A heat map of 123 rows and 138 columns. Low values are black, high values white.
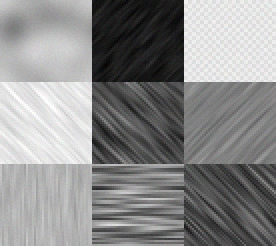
It is made of 3 by 3 panels. Panel 1,1: high, smooth. Panel 1,2: very low, slanting up to the right, faint in contrast. Panel 1,3: very high, checkered, faint in contrast. Panel 2,1: very high, slanting down to the right, faint in contrast. Panel 2,2: low, slanting down to the right. Panel 2,3: middling, slanting up to the right, faint in contrast. Panel 3,1: high, streaked downward, faint in contrast. Panel 3,2: middling, streaked across, strong in contrast. Panel 3,3: low, slanting down to the right.
